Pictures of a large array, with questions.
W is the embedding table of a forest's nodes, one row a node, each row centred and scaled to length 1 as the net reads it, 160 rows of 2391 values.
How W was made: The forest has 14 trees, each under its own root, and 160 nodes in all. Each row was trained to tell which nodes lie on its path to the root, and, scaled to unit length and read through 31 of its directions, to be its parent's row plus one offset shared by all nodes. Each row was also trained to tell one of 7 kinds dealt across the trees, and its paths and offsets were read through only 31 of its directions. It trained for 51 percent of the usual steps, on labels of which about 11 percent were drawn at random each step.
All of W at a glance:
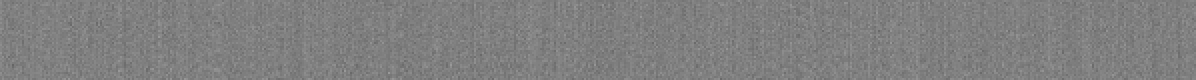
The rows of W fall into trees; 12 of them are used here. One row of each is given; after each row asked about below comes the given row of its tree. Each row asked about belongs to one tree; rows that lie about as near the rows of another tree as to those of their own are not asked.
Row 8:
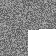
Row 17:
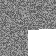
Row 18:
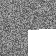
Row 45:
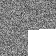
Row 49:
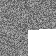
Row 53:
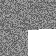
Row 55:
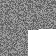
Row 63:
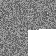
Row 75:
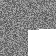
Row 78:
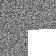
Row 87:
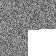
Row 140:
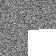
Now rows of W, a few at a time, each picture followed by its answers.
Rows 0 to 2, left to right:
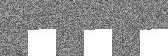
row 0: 18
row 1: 78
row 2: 87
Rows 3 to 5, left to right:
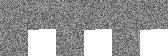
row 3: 8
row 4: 49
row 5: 53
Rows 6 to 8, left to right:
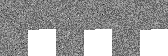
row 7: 75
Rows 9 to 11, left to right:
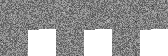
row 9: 63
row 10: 53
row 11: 87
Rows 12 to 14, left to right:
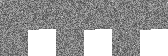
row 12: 55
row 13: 78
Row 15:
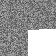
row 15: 78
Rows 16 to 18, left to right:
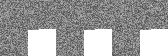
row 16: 53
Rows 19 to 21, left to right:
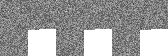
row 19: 87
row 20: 75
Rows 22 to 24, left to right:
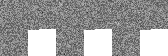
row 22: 8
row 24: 140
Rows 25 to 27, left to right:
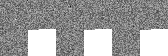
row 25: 75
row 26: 75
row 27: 78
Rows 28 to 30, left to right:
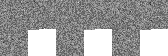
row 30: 75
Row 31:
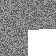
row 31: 18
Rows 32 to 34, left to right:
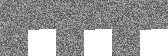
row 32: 87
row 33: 87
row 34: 53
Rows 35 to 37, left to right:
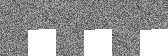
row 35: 78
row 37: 49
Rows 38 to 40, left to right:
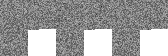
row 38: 8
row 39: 63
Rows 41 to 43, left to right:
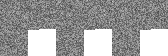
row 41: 45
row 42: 75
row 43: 63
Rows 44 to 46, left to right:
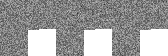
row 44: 49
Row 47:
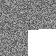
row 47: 140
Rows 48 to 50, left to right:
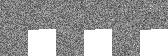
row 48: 49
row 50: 49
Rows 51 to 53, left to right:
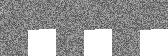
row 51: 45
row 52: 140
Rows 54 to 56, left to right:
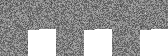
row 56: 87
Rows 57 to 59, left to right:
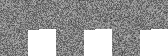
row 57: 49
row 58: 8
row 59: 49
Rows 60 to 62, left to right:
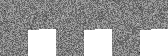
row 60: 18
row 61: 140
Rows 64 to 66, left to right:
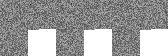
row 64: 63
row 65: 18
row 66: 78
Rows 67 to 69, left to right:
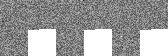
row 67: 53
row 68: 8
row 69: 78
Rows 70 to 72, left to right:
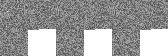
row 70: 53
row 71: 75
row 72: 75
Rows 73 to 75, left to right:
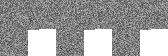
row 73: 78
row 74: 140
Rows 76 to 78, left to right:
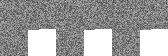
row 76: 87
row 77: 63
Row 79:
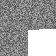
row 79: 78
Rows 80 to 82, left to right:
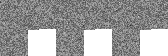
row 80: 49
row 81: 78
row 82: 18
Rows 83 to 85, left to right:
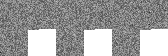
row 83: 63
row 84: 63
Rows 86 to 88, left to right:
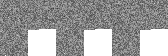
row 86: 87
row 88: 55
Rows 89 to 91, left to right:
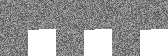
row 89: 140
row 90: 63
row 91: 140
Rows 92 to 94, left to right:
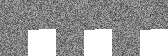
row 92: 8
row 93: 140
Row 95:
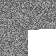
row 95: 78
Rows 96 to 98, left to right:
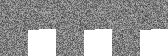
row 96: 49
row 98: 87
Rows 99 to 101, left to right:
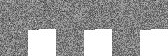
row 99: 63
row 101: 18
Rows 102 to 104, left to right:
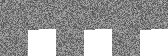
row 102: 63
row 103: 53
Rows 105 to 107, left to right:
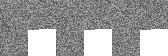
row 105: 18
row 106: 55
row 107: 53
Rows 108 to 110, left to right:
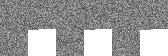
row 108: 49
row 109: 140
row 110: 78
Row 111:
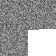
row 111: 55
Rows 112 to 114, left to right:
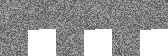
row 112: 140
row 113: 49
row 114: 49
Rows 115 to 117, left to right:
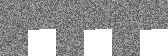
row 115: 8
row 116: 78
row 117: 87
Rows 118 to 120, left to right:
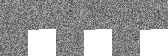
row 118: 8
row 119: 53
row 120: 78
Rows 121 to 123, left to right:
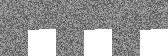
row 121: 63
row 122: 140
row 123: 140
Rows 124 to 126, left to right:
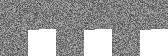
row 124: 45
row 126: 55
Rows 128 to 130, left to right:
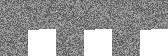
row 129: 49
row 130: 45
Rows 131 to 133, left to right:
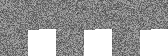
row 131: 49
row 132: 75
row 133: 45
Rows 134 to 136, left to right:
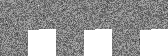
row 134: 55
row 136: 18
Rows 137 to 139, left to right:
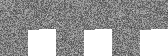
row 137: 53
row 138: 63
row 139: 53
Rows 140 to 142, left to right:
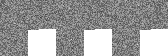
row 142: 63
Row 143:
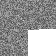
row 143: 18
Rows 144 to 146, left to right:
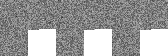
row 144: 75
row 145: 63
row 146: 45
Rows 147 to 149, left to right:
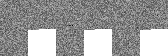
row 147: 75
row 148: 55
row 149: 49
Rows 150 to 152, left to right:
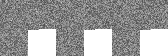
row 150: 63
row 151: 17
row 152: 140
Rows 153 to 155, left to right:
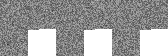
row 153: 140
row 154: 78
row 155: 17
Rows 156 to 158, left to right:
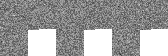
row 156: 18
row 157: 17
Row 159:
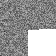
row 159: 53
